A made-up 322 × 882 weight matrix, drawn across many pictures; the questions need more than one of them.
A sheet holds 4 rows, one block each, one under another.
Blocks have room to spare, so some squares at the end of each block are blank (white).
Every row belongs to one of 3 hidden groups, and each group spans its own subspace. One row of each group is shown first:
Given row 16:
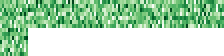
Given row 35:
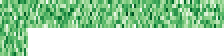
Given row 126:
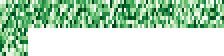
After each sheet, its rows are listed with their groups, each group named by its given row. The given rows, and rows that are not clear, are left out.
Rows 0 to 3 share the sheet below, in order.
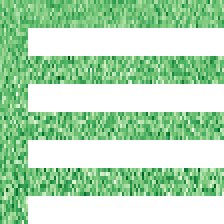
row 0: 16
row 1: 16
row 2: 16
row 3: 35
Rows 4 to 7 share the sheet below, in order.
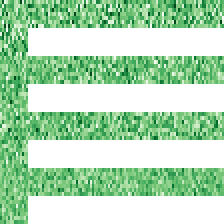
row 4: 35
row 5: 16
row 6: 126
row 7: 16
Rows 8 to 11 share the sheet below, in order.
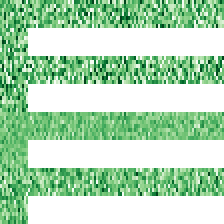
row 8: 16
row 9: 126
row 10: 126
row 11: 126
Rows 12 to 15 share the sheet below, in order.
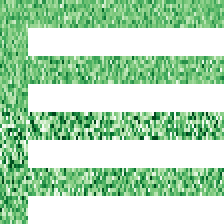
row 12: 16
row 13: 16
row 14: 126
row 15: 126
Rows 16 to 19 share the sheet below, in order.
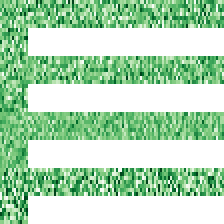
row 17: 35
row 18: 16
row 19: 126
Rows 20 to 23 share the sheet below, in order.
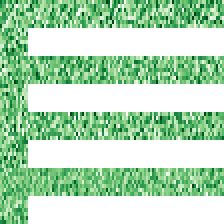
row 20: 126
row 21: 126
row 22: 35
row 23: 35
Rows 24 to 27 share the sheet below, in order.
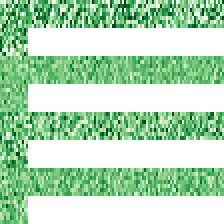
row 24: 126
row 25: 35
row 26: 126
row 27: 126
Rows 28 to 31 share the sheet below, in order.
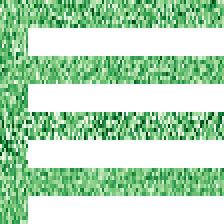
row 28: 16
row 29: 126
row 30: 126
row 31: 35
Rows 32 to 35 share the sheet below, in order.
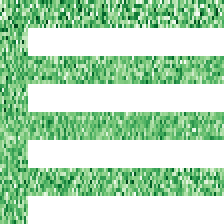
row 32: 126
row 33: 16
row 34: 35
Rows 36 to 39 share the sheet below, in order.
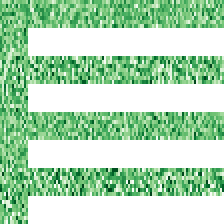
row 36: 126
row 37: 16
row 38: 16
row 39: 35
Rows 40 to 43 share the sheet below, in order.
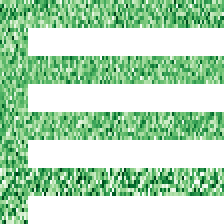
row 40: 16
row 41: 35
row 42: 126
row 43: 126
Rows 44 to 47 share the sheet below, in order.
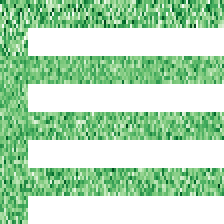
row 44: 16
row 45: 35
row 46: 16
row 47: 16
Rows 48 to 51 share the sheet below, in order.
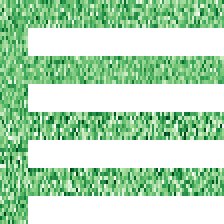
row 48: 126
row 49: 16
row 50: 35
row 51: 35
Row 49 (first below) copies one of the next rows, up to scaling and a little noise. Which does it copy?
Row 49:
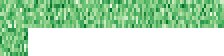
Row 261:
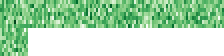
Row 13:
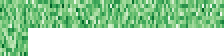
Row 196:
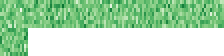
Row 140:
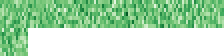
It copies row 196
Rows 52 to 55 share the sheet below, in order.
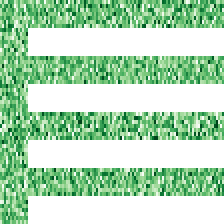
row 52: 35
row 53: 126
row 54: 126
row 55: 35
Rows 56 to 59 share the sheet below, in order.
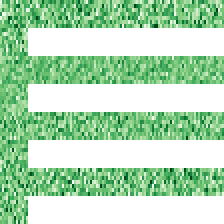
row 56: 126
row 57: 126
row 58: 16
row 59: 35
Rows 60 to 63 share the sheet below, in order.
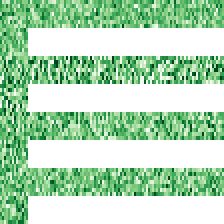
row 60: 126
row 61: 35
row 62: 35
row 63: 126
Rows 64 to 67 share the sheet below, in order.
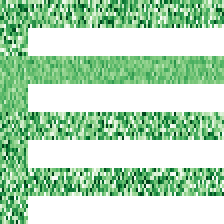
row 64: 35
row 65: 35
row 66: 35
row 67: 35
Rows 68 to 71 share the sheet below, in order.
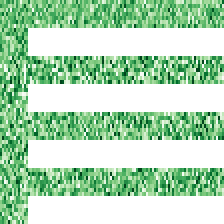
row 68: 126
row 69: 16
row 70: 16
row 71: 16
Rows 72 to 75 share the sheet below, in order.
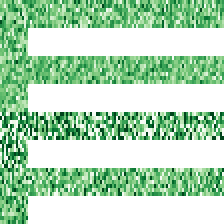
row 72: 16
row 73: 126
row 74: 35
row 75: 126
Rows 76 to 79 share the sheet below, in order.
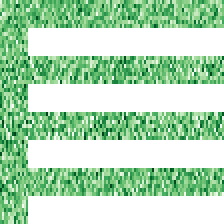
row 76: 126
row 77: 126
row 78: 126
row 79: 35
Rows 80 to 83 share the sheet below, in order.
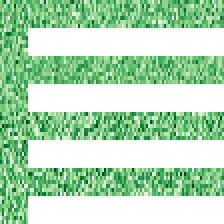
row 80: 35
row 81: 126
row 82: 126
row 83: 16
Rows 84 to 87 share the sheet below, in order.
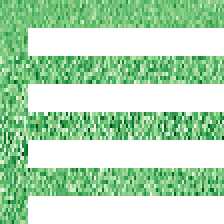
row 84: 35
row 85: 126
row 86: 35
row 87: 35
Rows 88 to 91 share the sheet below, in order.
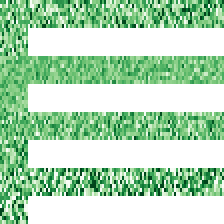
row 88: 35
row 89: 126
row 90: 126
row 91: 35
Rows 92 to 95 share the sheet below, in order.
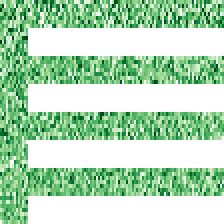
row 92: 16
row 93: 126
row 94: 35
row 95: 35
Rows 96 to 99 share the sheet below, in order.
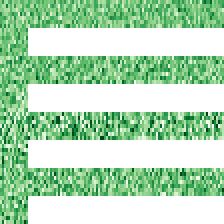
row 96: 35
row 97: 126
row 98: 35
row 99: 16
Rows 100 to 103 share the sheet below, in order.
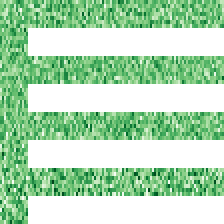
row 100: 16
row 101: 16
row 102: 16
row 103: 126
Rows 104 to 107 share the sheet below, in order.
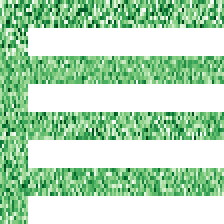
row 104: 126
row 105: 35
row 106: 16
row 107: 35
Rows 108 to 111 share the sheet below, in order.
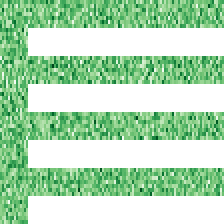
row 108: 126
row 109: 35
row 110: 126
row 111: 35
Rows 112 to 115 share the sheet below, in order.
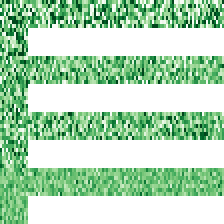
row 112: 126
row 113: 35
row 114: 16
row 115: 16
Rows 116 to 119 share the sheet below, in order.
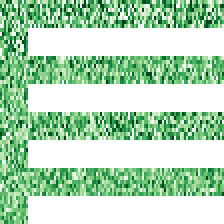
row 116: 35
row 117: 35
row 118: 35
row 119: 35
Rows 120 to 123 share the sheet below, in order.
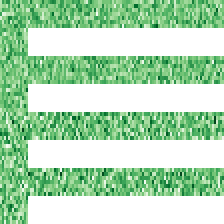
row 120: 126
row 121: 35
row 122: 35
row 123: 16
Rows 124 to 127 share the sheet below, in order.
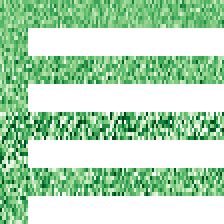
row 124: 16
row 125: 126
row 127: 126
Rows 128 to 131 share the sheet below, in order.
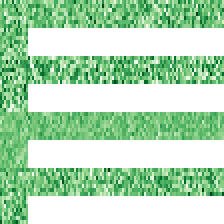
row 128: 16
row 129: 126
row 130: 16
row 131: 35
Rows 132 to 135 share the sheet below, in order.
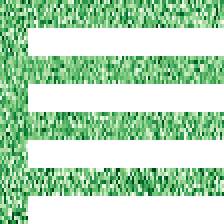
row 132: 16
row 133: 126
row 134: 35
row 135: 35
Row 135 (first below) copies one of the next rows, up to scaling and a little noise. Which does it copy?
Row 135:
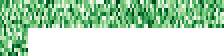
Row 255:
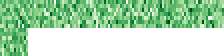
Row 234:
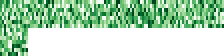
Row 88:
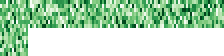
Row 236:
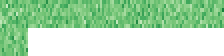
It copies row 234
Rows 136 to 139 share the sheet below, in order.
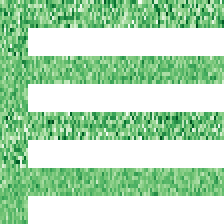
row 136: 16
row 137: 35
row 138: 35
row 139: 126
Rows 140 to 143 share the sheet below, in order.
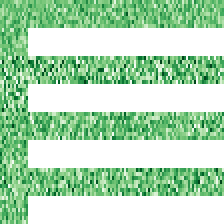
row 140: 16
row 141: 16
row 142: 126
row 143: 126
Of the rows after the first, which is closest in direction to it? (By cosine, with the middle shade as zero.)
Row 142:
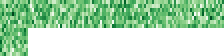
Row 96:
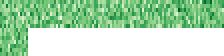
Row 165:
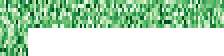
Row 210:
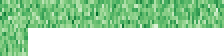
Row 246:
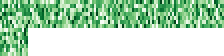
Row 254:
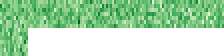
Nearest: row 246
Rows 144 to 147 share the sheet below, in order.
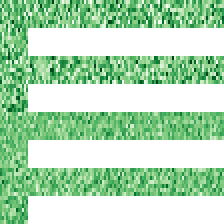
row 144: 35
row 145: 126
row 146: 35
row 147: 126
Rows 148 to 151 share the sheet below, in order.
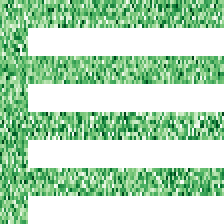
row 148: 35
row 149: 16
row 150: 126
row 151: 16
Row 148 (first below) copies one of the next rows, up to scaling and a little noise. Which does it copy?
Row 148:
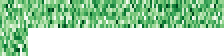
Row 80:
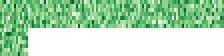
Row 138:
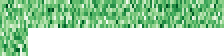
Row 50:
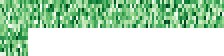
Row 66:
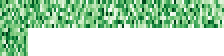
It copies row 138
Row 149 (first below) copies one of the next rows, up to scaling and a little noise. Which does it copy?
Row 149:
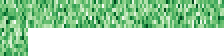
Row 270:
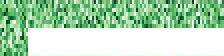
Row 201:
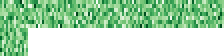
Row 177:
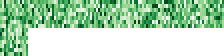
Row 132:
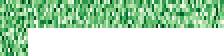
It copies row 270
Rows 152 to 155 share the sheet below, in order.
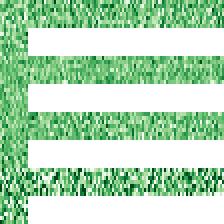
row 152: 35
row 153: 35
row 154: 35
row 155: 35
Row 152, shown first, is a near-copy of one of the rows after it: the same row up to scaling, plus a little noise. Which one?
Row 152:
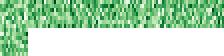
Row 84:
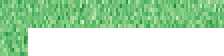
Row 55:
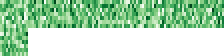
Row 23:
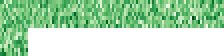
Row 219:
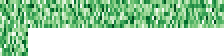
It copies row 55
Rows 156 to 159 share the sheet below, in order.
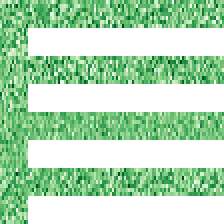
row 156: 126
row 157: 16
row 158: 126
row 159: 126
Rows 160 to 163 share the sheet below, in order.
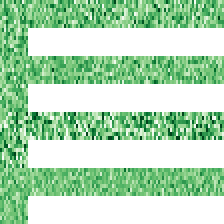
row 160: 16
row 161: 126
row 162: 16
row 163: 35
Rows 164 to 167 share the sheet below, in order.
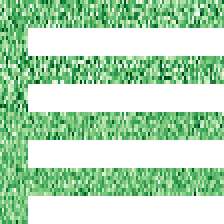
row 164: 126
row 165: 35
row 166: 126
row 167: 16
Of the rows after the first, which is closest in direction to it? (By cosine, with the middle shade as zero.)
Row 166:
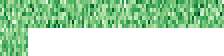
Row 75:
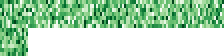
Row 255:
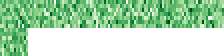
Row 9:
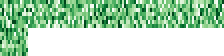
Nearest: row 255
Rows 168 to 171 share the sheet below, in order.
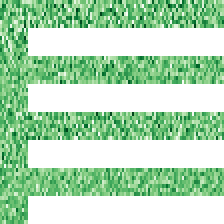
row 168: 16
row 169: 16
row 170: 16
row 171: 126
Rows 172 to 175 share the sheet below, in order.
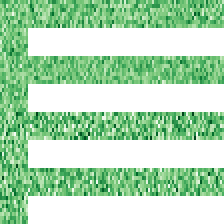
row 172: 126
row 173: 16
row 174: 16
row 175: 126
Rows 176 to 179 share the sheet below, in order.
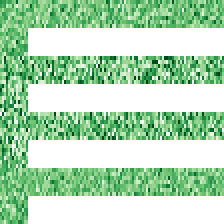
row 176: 126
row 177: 16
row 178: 35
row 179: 126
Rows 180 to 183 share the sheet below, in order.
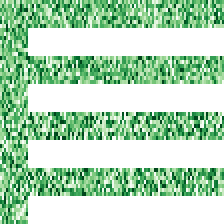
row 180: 35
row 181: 16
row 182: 126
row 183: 16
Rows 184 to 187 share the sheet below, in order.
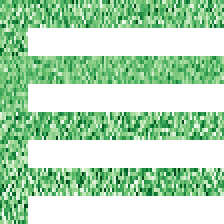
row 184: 35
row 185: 16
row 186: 126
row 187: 35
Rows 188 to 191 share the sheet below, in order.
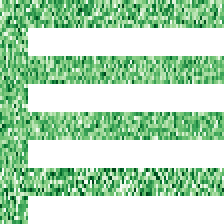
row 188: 126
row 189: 35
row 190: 126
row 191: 16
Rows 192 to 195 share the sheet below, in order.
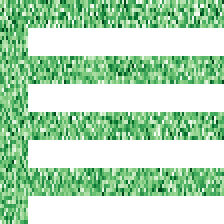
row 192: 126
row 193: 35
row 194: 35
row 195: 35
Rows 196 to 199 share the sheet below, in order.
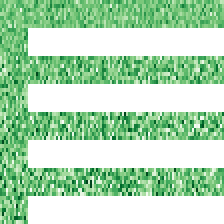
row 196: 16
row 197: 126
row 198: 126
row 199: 16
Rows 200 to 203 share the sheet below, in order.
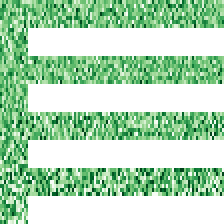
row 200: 16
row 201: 16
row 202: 35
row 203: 126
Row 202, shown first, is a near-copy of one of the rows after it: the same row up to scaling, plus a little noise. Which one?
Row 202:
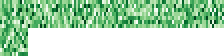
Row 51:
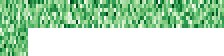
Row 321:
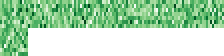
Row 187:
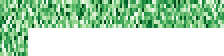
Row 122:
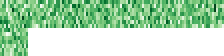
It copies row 321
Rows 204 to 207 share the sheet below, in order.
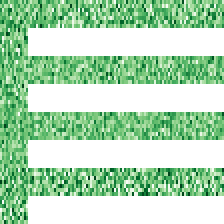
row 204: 35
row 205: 126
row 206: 16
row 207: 16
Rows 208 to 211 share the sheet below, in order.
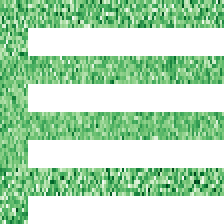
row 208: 35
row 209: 16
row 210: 126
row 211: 126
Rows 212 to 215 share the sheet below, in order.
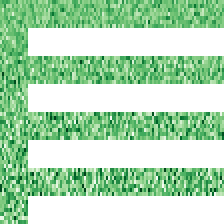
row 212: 126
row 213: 35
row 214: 16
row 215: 35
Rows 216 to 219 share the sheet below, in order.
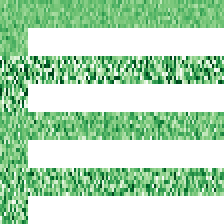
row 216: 126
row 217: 16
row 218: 16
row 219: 35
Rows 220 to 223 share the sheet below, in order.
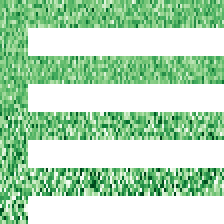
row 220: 16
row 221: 35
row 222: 35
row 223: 35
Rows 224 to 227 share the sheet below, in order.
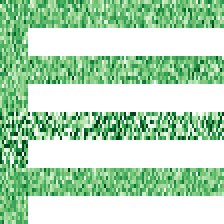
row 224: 35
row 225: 126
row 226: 126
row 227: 35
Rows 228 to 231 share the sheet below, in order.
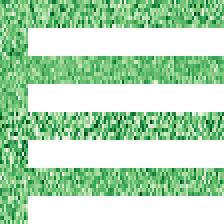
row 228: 126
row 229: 126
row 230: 126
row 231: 16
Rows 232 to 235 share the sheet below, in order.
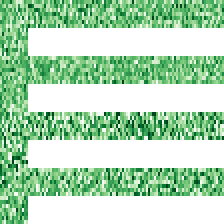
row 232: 16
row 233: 126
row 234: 35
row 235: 126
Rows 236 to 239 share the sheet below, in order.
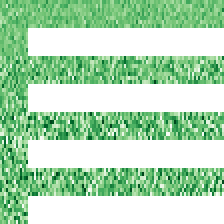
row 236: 35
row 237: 126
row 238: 35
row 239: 35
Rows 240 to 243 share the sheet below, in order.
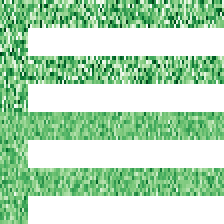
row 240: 35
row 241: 16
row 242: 126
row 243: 126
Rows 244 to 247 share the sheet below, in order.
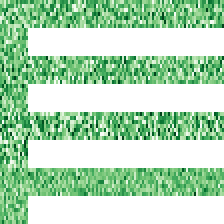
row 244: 35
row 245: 126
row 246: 126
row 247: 16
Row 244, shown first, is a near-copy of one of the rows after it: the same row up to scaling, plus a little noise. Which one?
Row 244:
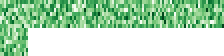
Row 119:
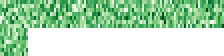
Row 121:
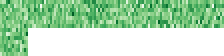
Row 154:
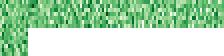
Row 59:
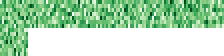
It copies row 119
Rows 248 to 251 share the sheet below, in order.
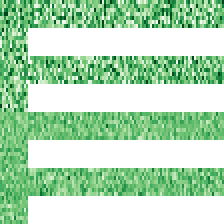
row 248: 16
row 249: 16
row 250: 35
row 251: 35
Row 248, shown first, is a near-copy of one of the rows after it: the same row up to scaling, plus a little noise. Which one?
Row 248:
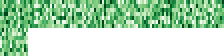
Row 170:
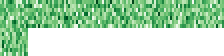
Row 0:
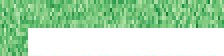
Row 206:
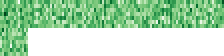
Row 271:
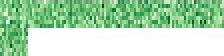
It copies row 206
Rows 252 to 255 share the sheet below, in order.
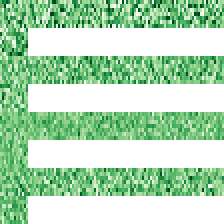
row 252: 126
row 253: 35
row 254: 35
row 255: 35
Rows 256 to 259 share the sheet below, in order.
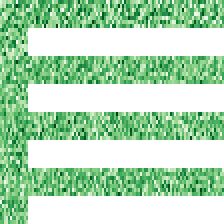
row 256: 126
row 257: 126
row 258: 35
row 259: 16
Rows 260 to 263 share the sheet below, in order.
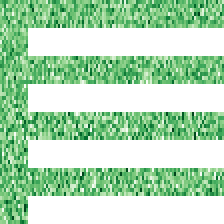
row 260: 126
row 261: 16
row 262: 16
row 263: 35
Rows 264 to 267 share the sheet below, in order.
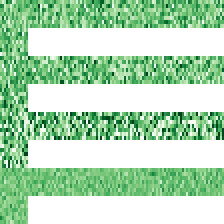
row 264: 35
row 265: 16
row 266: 35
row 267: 16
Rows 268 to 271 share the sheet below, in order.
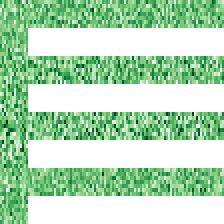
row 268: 16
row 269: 16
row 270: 16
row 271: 16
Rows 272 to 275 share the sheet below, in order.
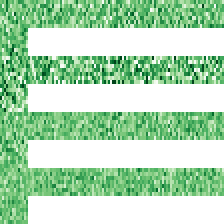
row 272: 35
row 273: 126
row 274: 126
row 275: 16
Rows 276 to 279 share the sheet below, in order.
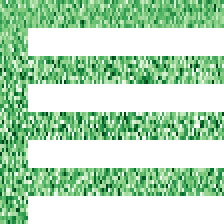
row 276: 35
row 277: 16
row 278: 126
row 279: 126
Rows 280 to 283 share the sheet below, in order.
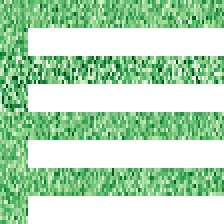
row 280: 35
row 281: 16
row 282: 126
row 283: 35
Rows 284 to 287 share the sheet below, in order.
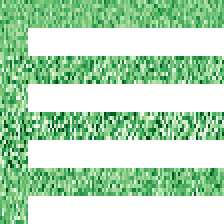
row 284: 16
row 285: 126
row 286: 16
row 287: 16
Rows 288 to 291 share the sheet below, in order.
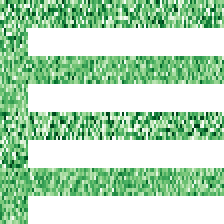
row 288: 35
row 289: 126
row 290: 126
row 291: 126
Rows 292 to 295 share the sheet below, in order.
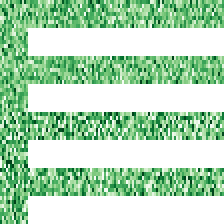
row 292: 35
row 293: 16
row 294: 16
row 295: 35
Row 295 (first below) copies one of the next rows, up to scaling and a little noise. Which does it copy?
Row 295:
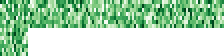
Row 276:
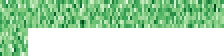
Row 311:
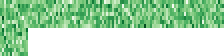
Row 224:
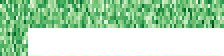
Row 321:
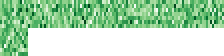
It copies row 224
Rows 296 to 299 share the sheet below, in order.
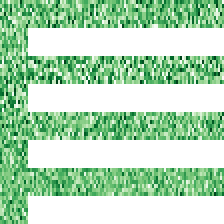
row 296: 126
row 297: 16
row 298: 126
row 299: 35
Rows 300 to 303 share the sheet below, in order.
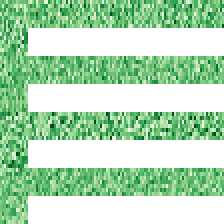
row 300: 35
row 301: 126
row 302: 126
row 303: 126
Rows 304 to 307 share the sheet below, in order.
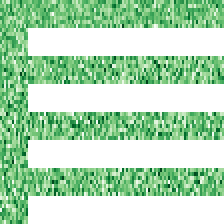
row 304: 126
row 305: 16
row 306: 35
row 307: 126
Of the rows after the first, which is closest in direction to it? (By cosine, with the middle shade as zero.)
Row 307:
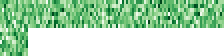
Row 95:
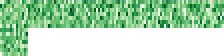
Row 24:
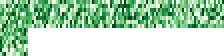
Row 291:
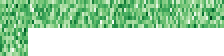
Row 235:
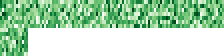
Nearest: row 235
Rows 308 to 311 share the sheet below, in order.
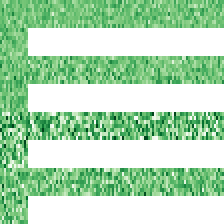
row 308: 126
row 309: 16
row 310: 126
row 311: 35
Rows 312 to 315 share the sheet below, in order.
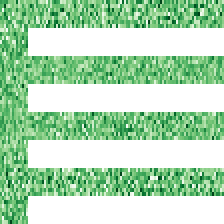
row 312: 126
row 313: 126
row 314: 16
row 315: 35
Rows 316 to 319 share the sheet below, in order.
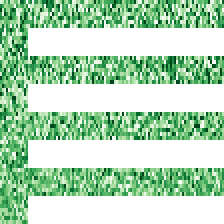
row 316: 16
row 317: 16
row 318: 126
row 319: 16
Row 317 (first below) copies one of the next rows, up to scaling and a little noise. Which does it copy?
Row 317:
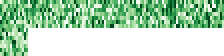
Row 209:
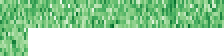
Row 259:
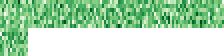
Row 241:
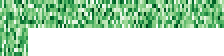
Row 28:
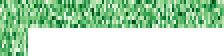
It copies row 209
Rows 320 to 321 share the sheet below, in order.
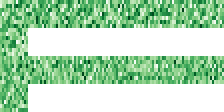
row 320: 126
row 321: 35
